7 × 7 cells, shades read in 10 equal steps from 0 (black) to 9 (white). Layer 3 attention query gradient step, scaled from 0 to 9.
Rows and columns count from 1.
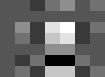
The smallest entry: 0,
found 2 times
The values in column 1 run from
3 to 3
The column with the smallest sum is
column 3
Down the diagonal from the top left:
3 3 2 7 5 4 4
